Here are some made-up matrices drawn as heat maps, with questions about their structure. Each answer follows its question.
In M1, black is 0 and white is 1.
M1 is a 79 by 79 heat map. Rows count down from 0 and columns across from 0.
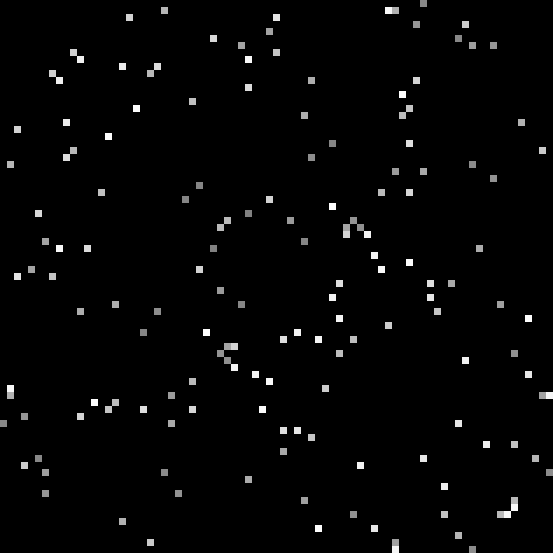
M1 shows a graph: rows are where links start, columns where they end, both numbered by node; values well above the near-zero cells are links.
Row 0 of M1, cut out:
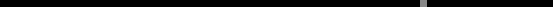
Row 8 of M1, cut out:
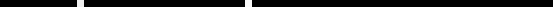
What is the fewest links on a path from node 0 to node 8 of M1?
6
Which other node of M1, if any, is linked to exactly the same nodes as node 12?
node 68
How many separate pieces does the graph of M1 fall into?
1
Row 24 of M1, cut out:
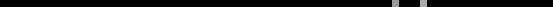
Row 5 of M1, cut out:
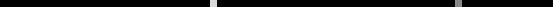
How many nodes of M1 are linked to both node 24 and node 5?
0
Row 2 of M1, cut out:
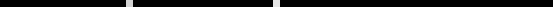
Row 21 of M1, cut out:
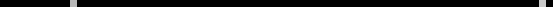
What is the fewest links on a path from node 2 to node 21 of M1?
4
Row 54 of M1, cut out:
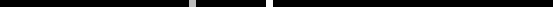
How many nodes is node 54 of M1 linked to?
2
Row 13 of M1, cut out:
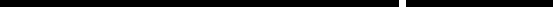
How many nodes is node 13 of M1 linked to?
1
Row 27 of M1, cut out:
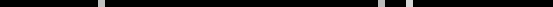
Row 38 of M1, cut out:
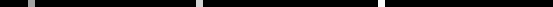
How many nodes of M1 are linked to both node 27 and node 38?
1
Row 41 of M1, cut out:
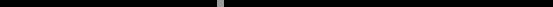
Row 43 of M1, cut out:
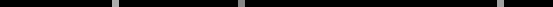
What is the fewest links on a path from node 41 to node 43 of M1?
5
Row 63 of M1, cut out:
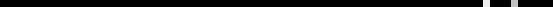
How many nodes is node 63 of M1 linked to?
2
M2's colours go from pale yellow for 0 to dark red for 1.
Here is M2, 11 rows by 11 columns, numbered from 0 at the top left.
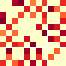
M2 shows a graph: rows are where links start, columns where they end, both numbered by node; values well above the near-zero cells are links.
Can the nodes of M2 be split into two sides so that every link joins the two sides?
no
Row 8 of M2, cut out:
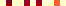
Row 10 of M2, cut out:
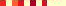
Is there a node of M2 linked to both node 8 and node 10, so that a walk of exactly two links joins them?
no
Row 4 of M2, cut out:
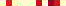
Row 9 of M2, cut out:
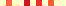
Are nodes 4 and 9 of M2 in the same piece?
yes
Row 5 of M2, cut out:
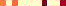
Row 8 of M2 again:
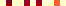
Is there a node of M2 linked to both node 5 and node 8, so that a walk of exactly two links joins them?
no
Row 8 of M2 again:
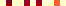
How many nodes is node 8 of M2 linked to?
4
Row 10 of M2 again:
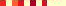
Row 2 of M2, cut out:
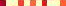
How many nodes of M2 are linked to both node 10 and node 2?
4
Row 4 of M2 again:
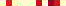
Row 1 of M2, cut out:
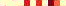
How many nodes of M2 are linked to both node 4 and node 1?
3
